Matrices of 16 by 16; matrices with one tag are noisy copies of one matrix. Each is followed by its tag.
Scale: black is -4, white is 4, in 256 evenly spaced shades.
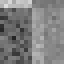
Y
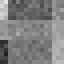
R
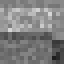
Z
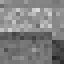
Z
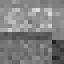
Z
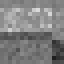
Z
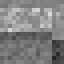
Z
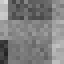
R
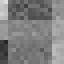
R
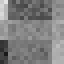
R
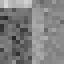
Y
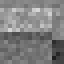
Z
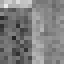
Y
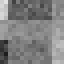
R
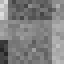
R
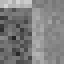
Y
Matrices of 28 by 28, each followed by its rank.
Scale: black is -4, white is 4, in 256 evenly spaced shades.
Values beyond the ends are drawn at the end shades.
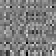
three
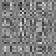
three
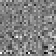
five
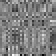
three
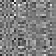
three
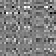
three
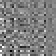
three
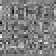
five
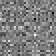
five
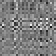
three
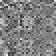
five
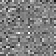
five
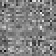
five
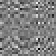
three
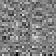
five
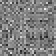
five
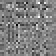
five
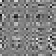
three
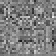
five
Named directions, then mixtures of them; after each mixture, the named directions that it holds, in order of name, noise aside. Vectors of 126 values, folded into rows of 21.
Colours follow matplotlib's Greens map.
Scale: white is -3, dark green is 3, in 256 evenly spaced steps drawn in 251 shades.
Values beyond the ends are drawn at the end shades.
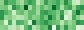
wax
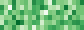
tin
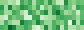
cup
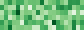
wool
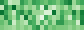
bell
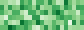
cup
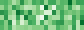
bell, wool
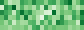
bell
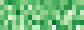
wax, wool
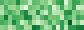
cup, wax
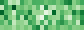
bell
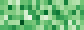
cup, wool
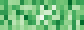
bell, wool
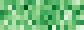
wax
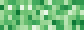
tin, wool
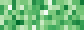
tin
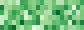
cup, tin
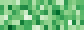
cup
